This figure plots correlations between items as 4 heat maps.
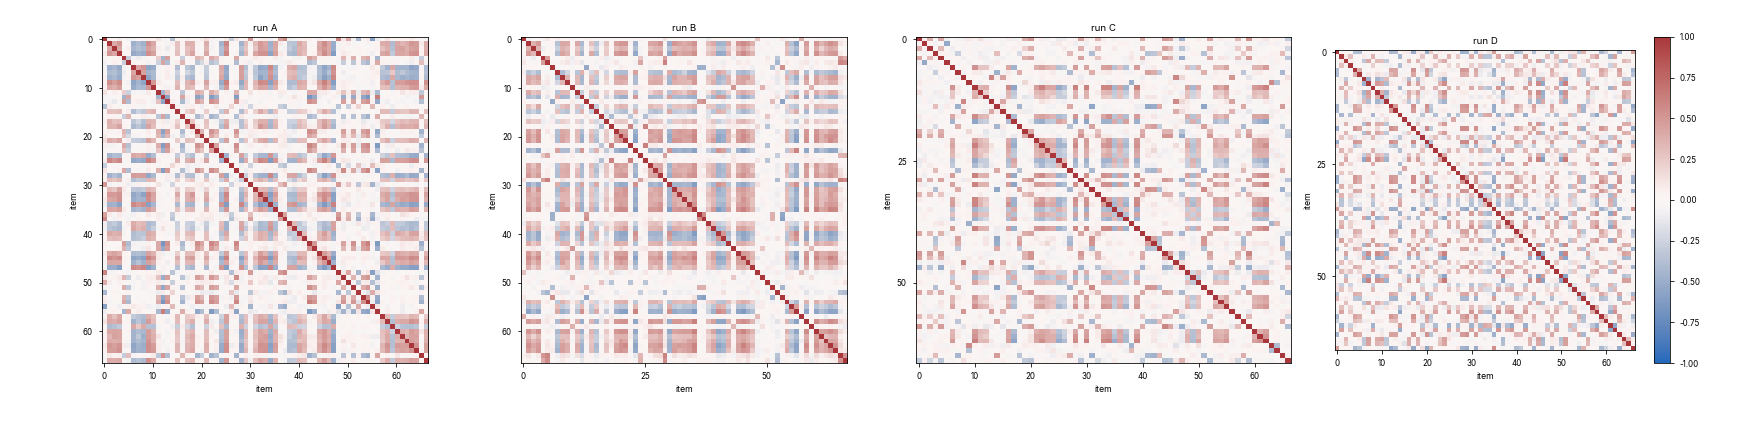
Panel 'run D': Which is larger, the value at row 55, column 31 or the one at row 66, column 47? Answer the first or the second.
the second
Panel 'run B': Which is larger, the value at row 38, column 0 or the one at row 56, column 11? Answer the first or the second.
the first
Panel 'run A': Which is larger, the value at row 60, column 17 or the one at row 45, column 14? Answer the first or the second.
the first
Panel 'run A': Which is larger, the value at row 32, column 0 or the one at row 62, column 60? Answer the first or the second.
the second
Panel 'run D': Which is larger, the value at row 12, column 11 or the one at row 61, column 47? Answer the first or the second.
the first
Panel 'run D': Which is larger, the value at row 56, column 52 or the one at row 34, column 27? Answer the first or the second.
the first
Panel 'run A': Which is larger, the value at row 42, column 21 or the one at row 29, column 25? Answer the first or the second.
the second
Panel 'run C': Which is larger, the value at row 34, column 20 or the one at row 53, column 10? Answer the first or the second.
the second
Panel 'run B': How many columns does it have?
67
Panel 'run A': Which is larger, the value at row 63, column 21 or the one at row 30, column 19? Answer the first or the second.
the first
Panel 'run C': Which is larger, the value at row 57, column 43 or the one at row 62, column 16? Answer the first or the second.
the second
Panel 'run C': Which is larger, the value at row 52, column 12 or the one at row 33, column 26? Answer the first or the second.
the first
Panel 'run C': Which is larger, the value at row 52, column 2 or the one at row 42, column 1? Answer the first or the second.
the first
